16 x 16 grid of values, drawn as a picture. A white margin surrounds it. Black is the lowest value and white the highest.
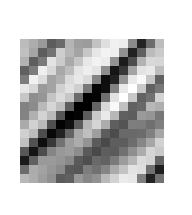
Average level on the scale: 60%. Mirror symmetry: none. Grain: diagonal, up to the right. Calmest part: bottom middle.
